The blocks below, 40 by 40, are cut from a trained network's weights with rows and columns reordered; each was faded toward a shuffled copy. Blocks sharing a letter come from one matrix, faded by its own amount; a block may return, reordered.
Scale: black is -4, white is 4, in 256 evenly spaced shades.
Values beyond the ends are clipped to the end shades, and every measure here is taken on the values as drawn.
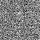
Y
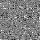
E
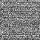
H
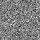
Y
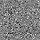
E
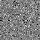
E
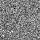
Y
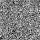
Y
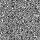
Y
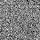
Y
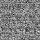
H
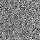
Y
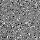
E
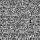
H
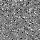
E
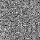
Y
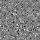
E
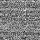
H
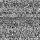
H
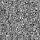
Y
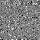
E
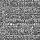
H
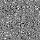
E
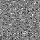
E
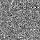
Y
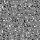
E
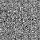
Y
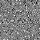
E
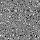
E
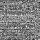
H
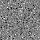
E
